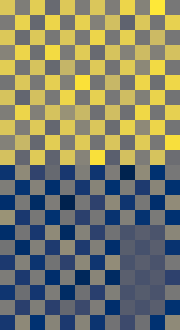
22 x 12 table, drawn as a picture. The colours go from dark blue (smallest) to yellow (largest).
The bottom right is the smoothest part. The field is checkered. The top part is higher, up to a seam about 50% of the way down. The halves do not mirror each other. An odd patch, calmer than its surroundings, sits in the bottom right. Overall the values sit about 50% of the way up the scale.
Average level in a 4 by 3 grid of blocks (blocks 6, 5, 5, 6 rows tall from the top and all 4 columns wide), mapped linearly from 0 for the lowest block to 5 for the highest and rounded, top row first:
555 / 555 / 000 / 000
